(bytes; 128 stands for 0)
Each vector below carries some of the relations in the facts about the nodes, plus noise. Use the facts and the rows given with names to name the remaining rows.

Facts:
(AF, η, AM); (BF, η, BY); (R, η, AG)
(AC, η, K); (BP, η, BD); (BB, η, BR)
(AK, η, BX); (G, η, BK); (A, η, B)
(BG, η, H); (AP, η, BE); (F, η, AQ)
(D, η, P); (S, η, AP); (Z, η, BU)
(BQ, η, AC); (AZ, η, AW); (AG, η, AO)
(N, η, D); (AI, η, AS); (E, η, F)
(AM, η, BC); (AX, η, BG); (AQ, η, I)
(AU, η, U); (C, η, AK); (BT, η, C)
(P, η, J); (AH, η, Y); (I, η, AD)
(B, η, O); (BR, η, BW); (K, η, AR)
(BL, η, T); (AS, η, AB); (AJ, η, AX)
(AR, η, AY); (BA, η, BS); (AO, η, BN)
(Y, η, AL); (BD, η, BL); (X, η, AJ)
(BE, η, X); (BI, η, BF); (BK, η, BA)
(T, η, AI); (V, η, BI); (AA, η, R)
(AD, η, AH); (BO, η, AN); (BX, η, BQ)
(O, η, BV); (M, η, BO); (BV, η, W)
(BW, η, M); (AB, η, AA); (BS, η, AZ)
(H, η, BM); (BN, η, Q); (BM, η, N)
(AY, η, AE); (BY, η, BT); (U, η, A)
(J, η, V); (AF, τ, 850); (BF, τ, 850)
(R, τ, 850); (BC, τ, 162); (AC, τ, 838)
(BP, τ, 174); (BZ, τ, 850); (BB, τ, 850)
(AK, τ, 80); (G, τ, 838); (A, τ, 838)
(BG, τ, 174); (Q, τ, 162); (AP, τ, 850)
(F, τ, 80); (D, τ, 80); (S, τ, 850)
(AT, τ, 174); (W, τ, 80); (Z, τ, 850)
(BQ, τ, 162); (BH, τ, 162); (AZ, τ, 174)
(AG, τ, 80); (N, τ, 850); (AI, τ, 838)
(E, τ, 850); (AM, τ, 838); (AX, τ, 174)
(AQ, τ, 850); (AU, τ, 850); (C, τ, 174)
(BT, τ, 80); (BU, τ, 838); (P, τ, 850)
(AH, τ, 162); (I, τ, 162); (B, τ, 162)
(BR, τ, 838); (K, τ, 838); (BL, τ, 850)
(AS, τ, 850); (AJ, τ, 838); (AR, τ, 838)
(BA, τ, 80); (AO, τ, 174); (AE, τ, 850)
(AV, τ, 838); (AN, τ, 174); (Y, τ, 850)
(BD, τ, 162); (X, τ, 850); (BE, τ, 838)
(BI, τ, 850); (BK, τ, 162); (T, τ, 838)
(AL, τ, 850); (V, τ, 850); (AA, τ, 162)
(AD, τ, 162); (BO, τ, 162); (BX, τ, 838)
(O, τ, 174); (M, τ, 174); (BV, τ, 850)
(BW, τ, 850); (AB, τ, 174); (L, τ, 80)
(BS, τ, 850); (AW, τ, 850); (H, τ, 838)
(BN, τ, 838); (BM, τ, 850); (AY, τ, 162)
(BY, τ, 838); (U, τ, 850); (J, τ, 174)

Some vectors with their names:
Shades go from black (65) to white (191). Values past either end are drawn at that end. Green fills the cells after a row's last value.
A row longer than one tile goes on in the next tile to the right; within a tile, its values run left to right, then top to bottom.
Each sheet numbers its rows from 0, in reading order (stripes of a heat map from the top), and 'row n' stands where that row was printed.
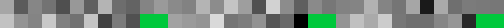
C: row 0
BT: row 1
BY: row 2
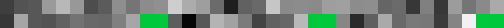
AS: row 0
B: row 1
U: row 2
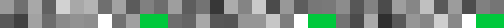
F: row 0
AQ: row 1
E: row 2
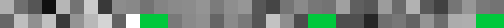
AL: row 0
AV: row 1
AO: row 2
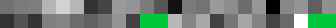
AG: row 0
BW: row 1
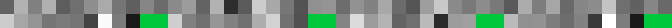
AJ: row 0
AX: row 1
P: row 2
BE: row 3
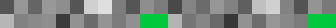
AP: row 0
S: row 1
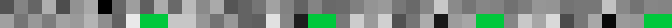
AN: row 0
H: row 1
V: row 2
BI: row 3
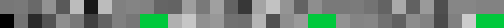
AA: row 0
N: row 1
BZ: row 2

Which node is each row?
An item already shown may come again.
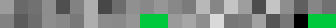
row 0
AT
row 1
BT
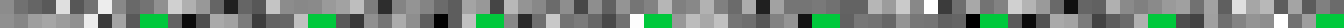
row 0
AE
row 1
B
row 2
BC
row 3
BV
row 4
BY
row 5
BA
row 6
B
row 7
F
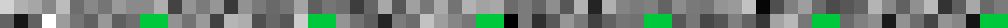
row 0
W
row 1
BO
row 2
BP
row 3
AA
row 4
BN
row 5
G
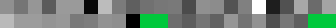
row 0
BX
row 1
AZ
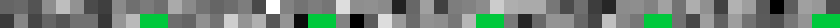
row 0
R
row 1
AY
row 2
O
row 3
A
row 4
AM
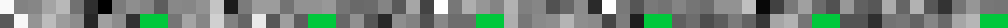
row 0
BU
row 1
J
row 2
BD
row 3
BQ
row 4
BN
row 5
AO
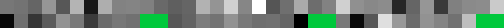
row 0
AA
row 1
BA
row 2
O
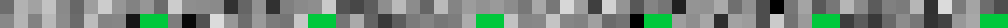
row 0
D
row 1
O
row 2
BL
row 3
AK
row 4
BR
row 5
Q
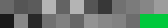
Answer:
AB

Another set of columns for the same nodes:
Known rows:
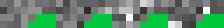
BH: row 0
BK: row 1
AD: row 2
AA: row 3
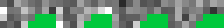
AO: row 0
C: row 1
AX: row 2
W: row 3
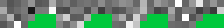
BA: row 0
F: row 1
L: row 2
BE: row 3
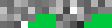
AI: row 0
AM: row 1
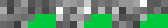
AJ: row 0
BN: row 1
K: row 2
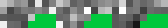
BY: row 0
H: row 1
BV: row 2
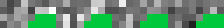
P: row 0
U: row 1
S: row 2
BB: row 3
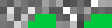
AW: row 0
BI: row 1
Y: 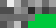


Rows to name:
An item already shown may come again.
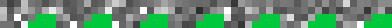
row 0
J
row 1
BA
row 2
H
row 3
G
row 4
AO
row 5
F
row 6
BL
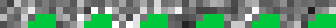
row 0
Q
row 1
D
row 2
AK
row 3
O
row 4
AY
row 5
BK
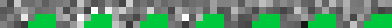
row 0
BC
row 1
D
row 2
AB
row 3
AQ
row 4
B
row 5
AF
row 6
W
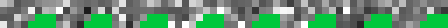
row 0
H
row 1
BR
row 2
A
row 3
BT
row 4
BA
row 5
AZ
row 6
BV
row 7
AG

